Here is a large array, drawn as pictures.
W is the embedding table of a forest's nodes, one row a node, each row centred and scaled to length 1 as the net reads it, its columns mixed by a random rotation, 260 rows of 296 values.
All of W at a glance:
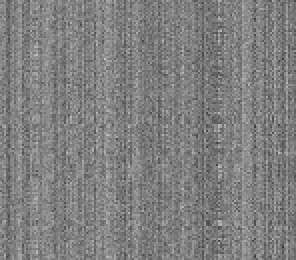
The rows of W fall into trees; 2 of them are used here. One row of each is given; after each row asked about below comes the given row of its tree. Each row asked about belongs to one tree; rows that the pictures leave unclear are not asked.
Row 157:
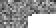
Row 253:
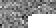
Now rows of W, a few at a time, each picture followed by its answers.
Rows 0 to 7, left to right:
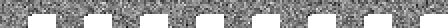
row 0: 157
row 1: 157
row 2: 157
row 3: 253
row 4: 157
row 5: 253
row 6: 157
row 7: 253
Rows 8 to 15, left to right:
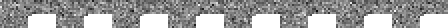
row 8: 253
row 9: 157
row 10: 253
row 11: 157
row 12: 253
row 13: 157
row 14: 253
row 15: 253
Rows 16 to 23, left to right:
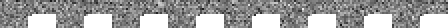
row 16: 157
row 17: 253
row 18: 157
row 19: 157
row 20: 157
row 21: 253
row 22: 253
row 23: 253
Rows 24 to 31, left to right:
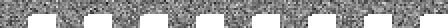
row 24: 157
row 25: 253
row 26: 253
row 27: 253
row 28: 253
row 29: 157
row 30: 157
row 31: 157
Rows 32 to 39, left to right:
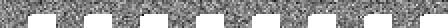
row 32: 253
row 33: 253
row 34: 157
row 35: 157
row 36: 157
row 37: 253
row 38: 253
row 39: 157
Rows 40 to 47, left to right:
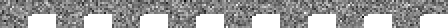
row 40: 157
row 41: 157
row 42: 253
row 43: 157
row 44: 253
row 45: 157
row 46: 253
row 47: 253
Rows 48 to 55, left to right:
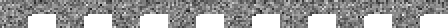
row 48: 253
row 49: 157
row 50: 253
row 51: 253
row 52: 157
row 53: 157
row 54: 253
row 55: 253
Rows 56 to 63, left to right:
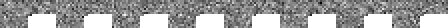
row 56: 157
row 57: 253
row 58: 253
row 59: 253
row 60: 157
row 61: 157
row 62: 157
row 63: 253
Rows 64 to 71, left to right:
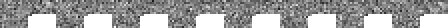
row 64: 157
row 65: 253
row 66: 253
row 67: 253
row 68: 253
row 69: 253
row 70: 157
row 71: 157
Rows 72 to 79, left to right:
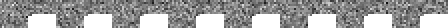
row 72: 253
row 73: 253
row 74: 253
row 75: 253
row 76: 253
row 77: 157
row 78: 253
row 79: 253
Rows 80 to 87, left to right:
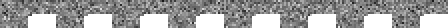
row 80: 157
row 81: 253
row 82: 157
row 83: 253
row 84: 253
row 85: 253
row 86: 253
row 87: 253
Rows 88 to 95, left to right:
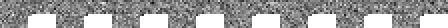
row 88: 253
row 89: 157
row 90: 157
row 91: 253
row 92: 157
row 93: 253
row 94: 253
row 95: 157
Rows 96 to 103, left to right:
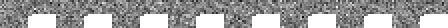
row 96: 253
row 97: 157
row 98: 157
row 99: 157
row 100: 157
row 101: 253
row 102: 253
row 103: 253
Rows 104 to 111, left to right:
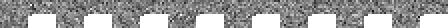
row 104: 157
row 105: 253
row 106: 253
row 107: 253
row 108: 157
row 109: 253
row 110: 157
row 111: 253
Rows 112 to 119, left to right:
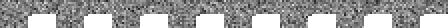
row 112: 157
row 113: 157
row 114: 253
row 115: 157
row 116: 253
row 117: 253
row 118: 253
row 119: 253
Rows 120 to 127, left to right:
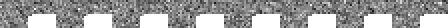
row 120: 253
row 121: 253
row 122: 253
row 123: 253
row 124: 157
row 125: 157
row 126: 157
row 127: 157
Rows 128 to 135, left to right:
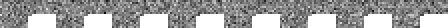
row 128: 253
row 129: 157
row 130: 157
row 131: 157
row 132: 253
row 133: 253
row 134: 157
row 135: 157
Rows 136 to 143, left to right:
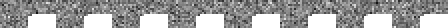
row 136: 157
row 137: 253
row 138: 253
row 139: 157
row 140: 157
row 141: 157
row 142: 253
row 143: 253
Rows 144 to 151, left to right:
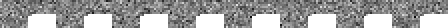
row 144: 253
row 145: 157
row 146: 157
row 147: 157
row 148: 253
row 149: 253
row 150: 253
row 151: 253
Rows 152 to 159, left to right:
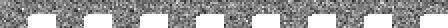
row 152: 253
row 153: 253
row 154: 253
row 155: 157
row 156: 253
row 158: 157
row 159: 253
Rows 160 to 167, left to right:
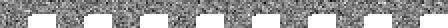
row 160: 157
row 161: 253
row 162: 253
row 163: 157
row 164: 157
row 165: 157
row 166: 157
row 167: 157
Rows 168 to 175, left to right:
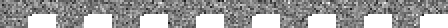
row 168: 157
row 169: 253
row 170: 157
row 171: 157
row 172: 253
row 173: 157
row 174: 157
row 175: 157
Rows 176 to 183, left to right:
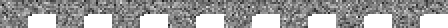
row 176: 157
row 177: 157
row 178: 157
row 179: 253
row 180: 253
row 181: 157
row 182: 253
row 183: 253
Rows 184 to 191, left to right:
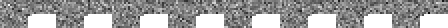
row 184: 253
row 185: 157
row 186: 253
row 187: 157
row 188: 253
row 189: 253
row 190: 253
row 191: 157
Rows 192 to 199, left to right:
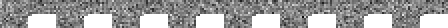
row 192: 253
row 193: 253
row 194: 253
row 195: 157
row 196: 157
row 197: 253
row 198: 253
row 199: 253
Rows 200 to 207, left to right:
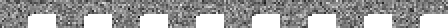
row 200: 253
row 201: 157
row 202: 253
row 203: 253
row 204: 253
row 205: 157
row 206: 253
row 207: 253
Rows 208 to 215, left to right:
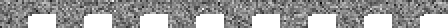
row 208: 157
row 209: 253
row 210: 253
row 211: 253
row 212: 157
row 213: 157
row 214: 253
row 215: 157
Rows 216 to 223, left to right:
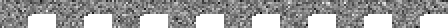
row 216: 253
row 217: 157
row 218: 253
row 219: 253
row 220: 157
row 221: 157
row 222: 157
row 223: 157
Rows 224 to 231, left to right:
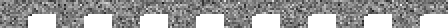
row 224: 157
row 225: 157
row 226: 253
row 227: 253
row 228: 253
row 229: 253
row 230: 157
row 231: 253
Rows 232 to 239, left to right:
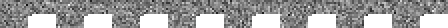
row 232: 157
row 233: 253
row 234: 253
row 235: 157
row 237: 253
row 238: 157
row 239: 157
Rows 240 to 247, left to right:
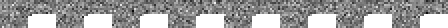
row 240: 253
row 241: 253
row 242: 253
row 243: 157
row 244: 253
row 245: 253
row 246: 253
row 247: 253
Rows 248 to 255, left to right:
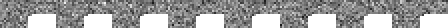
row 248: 253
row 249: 157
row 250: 253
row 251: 253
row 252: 253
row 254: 157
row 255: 157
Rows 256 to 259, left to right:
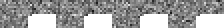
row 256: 157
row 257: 157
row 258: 253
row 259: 157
